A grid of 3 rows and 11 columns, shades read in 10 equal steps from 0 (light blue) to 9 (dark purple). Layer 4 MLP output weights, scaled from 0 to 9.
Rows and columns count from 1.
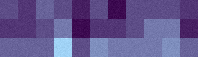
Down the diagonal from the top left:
6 7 5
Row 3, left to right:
5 5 5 0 6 3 4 4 4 3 5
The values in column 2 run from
5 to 7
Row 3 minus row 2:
-2 -2 -1 -4 -3 -4 -3 -2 0 -1 -3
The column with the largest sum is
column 5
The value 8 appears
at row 1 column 5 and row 2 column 11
